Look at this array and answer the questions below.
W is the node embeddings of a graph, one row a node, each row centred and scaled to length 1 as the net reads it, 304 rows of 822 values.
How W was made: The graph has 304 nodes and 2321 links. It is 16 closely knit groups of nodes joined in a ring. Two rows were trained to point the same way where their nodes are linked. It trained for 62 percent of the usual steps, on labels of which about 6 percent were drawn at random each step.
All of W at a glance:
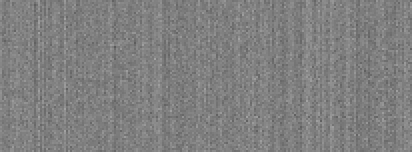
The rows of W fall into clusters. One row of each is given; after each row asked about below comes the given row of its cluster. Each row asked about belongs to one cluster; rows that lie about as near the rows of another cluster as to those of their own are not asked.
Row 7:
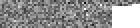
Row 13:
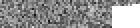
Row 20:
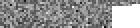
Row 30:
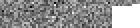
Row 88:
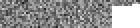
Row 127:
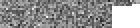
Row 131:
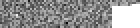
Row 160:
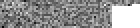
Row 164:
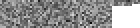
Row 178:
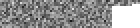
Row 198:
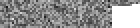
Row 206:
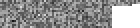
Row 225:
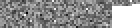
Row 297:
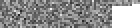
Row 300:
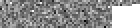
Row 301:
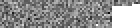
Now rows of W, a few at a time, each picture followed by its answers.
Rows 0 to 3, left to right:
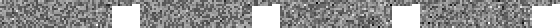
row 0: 13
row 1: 301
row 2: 30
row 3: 206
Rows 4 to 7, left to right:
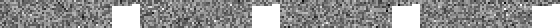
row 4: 301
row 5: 88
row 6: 13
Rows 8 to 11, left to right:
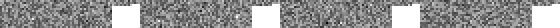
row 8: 30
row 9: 88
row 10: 88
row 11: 160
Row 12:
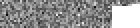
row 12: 225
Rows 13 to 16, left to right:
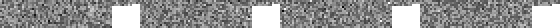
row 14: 206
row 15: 88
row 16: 301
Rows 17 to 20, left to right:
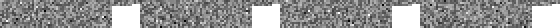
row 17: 178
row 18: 88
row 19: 7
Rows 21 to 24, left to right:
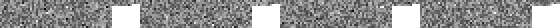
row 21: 178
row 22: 131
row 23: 13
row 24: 225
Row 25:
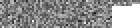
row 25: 178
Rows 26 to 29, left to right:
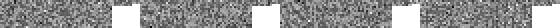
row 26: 164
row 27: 20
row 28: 225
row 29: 127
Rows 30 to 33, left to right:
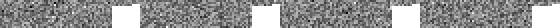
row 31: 160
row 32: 30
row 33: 178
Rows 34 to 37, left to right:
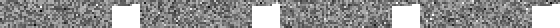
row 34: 198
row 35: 297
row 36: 20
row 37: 198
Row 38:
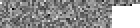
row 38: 178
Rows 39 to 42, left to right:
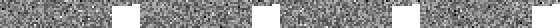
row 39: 206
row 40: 160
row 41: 88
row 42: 297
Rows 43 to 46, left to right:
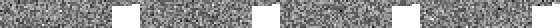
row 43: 20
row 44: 300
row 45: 198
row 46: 88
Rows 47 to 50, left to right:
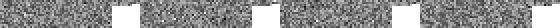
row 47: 131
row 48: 198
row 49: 131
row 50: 164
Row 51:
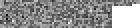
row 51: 127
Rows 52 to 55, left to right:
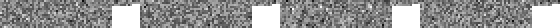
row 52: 178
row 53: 30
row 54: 206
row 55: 301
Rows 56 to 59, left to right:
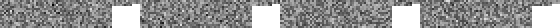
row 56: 164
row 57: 131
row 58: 164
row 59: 88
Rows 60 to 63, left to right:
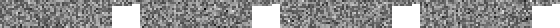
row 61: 225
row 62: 127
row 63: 225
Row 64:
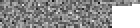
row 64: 297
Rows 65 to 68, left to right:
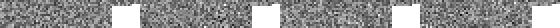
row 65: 160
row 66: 131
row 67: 206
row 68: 131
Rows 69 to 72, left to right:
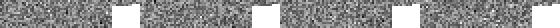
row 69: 7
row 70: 198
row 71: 127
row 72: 301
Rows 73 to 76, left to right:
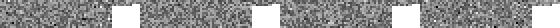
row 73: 13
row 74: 7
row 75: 20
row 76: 297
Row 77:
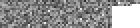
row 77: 160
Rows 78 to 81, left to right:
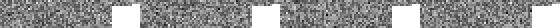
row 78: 88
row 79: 160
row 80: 20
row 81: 88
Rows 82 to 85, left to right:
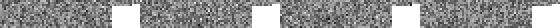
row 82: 206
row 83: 88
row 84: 88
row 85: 20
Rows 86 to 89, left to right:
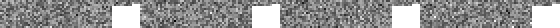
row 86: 164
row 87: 20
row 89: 164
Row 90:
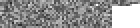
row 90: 198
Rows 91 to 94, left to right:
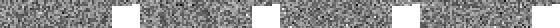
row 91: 13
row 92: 164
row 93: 297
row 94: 160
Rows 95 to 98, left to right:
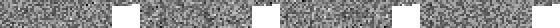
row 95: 7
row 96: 164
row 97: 127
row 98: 164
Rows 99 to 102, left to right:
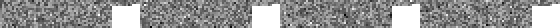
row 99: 225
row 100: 131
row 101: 300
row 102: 198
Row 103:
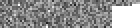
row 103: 88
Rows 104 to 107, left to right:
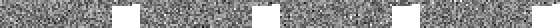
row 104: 13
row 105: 131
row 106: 198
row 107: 178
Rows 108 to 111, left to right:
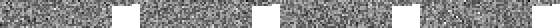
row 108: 160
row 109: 7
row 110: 13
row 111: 206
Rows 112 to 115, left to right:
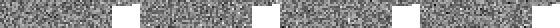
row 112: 297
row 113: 127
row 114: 7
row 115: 131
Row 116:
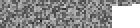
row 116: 7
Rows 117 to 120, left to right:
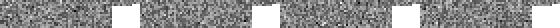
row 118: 225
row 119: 13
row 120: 206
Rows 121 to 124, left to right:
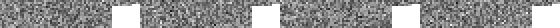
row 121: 300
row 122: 88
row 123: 20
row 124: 88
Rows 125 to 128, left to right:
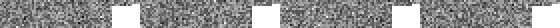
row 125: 178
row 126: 164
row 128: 88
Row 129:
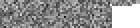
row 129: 30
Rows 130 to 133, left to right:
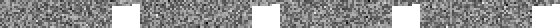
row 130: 297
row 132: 301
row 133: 160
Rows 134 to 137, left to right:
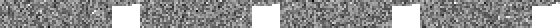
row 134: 30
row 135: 178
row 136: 225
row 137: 300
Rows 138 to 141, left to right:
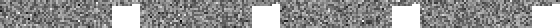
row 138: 297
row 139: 206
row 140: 198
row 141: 88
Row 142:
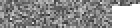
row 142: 198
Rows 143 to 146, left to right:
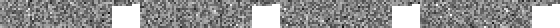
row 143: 127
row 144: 225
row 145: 131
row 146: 131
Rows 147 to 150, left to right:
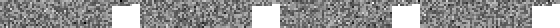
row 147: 198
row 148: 88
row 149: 20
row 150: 127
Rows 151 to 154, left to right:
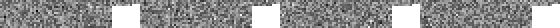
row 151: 206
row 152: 127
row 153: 297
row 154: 131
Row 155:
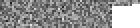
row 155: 297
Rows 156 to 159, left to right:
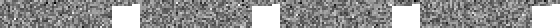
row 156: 30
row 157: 178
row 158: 164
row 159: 178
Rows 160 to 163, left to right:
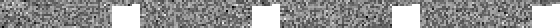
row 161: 225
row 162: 20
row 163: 225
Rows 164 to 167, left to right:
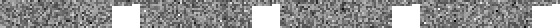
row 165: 206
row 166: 20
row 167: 20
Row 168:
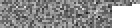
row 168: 127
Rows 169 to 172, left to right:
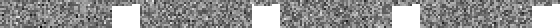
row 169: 20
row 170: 30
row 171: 301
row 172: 164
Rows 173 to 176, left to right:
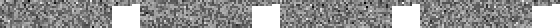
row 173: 30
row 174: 20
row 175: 13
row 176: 301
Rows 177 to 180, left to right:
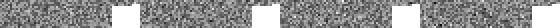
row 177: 160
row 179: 131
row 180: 300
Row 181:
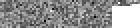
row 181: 198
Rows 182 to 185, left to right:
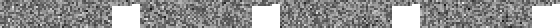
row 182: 131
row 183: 198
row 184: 30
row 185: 206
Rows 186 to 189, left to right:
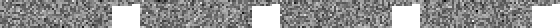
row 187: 20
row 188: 88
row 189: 178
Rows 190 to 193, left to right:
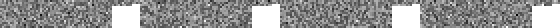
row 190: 13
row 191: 20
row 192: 13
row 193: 164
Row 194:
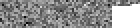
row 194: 198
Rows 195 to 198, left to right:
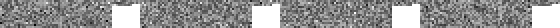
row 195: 198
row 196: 297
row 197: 127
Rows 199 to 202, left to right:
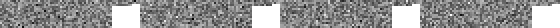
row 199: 7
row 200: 127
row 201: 127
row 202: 131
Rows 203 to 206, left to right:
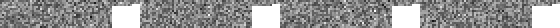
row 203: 160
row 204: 178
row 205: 160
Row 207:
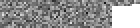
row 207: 160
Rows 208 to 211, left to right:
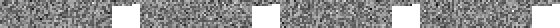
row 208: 127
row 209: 7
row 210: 178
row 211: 178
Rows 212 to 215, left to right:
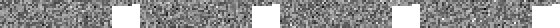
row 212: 206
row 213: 13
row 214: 131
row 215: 7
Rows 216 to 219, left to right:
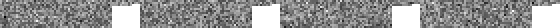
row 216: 131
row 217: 30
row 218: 20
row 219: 300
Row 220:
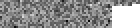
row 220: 301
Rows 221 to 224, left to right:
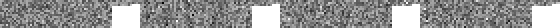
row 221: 131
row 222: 178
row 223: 13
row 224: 178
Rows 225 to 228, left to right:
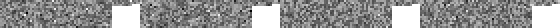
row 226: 164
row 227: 30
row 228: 30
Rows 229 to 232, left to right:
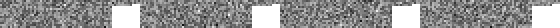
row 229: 206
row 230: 13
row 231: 127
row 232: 297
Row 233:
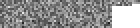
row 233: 88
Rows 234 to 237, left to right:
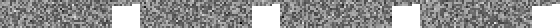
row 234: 297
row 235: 297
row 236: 301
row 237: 300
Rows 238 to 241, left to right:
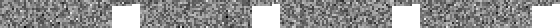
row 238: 225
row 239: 206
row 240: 164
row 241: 88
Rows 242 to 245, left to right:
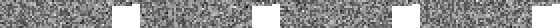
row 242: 164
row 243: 225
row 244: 20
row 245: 178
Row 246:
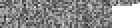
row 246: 206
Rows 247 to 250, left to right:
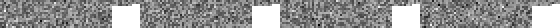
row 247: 7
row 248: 301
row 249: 178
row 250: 131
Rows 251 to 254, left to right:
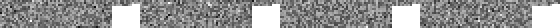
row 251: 225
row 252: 127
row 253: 13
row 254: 131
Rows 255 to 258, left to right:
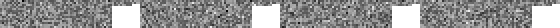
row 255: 127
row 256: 225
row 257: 7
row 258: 127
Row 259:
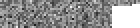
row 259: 206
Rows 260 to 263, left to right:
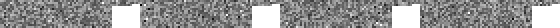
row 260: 198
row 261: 300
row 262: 301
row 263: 30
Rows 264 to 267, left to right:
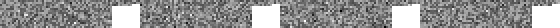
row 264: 300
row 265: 178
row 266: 20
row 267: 127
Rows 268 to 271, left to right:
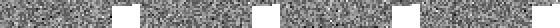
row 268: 164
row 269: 206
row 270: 225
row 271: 297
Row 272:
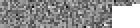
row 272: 127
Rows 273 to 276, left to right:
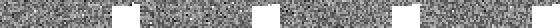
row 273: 301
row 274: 20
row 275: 88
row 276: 13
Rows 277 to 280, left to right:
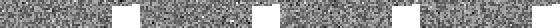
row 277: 7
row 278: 297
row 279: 160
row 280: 20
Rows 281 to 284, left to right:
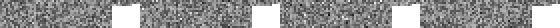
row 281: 225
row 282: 206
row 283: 131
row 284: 20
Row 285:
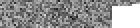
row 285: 300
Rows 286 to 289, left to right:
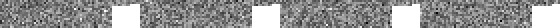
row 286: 131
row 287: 301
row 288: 206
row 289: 160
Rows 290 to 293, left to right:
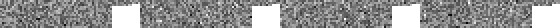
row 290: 13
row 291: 88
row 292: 300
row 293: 127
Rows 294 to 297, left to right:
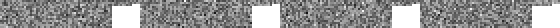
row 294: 127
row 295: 206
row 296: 225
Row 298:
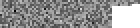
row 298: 131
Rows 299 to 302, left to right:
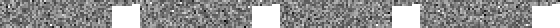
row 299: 178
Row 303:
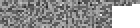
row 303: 127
